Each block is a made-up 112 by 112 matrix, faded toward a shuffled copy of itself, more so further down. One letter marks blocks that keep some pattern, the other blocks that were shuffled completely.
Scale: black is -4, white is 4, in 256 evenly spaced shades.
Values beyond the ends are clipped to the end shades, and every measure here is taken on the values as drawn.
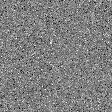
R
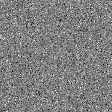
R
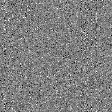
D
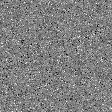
R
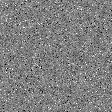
R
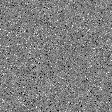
R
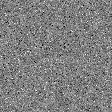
R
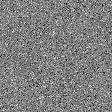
R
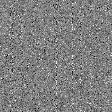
D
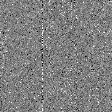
D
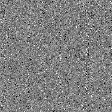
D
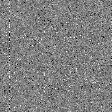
D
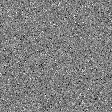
R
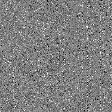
D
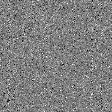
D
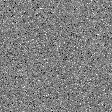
R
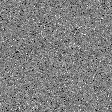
R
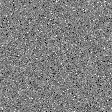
R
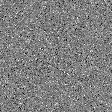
R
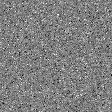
R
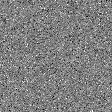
R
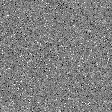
R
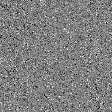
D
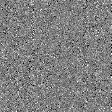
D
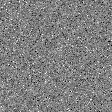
R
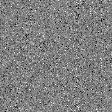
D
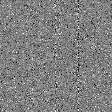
D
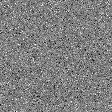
R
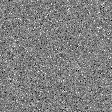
R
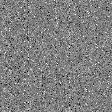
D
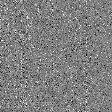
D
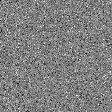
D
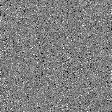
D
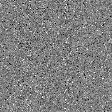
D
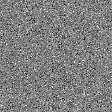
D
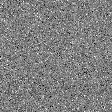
R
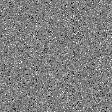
D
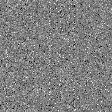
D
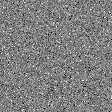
R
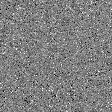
R
